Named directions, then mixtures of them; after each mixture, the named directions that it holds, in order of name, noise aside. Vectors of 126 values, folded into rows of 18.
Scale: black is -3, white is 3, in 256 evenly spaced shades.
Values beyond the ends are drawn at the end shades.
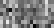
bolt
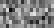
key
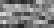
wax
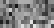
bolt, wax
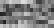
wax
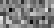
bolt, key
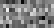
key, wax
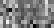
bolt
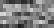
wax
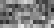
bolt, wax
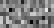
bolt, key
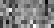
bolt
